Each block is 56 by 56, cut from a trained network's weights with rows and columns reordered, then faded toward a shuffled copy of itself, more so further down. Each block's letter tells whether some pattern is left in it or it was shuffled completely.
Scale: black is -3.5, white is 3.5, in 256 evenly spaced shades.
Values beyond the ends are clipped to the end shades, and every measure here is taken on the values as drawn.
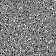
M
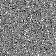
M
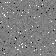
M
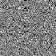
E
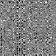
E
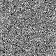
M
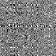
E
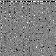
E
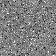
M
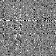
E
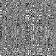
E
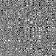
E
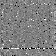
E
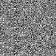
E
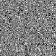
E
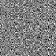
E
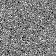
M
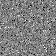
M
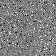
M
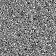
M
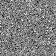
M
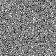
M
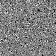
M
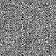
E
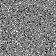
M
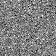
M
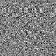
E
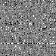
E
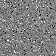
M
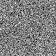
M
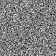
E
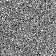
M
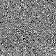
E
